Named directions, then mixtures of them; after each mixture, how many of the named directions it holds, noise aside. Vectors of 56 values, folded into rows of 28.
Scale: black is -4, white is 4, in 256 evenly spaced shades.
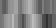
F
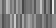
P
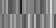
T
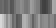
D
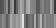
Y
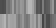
three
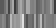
one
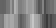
one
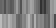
three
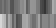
one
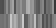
three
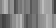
three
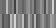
three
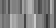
three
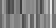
two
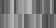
two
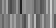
one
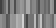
one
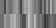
two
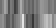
two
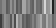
two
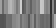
three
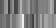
two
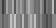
three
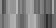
two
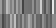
one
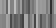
two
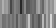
three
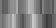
one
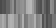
three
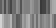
two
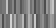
three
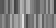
one
